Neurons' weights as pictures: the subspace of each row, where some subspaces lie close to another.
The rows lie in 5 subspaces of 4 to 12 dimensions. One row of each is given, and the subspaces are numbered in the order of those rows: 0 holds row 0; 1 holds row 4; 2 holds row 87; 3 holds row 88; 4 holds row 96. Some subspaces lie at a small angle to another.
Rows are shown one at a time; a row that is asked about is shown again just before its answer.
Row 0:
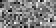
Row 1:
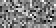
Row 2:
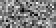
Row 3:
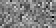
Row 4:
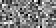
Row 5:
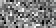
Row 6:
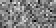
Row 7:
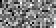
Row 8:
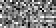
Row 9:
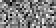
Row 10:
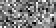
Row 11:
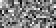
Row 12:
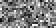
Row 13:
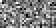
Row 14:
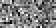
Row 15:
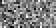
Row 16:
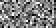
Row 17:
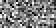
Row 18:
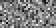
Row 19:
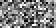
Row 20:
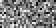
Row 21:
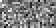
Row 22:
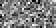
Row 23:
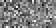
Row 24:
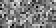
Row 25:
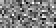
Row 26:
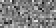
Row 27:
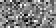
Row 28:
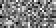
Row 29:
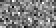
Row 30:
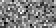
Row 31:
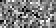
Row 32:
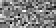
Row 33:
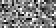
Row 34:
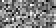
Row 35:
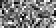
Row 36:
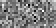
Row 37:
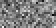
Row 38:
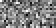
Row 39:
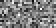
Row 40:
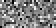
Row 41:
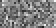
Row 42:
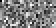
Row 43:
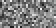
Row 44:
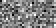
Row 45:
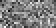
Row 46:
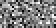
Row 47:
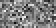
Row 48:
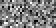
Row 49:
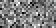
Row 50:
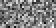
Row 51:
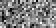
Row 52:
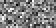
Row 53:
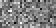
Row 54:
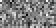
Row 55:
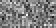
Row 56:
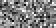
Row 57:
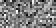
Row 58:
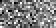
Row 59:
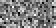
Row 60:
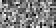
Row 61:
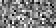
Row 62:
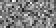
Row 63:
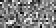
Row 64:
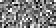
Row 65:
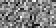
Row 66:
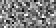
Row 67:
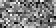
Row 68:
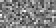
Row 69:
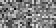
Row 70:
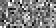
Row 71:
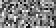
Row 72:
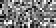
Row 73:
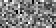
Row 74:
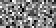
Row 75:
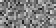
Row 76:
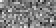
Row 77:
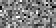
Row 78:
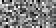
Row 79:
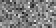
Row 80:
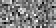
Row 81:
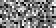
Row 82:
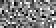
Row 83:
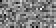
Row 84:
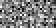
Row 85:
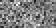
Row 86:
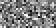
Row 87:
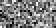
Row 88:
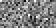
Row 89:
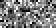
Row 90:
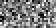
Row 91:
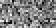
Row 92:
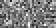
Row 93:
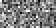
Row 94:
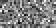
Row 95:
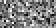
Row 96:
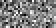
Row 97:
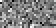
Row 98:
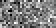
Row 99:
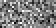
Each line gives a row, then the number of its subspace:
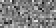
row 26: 0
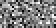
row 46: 2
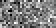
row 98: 1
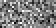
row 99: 2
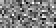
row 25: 4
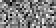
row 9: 1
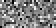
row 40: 2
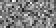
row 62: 1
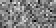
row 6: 3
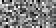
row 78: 2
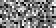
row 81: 0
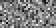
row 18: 4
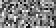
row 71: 2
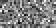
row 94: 2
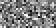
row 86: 2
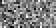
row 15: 2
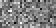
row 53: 1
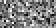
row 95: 2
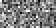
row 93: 2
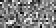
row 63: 3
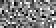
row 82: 2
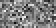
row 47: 2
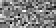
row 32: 4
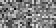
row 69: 2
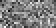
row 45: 0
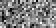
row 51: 3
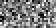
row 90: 3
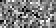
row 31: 3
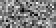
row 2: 4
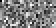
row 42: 4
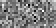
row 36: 2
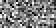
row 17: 2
